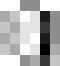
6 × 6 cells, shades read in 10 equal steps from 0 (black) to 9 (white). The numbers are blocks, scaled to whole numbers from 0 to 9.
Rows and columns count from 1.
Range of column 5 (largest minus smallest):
9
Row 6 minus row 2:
3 2 -4 -2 1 2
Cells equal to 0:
1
